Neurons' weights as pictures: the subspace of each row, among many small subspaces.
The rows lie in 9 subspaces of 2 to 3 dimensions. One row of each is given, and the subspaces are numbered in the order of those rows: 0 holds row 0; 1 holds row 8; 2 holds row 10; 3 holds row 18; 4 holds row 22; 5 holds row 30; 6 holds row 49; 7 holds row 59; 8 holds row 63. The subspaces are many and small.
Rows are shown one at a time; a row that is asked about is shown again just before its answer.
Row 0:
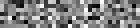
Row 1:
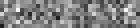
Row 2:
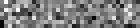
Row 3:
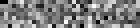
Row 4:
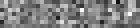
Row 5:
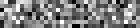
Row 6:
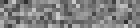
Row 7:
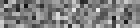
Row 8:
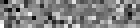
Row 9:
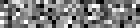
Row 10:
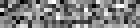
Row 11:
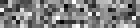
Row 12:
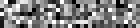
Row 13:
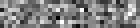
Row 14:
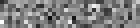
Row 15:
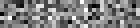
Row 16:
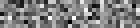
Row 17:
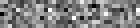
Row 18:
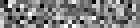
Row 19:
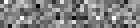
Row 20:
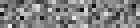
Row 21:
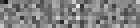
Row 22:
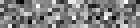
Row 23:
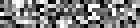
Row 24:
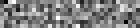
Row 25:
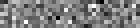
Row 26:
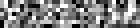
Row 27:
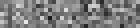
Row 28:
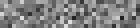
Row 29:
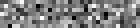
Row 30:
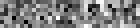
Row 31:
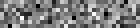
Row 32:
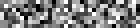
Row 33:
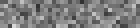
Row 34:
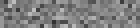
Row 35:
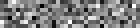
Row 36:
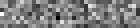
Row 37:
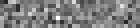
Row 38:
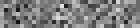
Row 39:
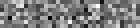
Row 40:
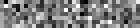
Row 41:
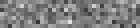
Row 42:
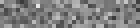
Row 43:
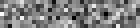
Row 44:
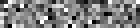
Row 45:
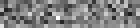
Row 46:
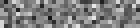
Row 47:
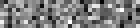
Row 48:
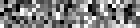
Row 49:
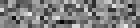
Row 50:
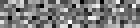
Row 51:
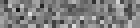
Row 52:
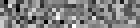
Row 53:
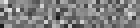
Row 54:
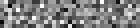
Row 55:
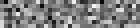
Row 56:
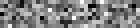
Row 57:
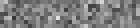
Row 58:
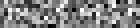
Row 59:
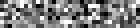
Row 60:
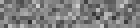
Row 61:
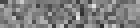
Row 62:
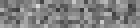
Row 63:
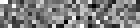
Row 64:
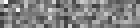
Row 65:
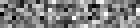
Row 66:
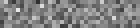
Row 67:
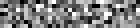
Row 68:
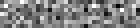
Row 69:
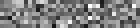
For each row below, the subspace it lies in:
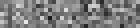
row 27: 1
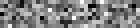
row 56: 7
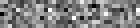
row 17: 7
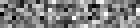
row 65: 7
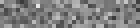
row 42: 4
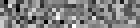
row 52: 3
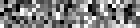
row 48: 5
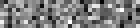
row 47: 1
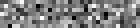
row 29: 8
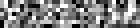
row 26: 6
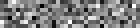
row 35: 3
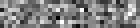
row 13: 6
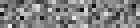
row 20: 8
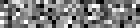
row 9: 1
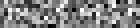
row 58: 6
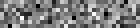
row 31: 4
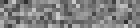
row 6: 2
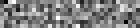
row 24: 2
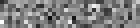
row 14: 5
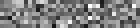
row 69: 3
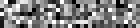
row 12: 2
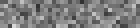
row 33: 4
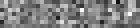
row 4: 6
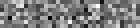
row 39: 0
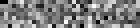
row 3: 8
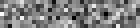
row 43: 8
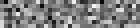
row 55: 1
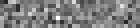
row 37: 2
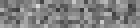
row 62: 6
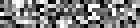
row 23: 3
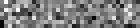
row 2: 5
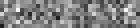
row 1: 5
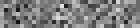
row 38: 8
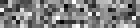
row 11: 6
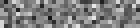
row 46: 1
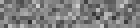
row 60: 4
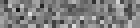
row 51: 3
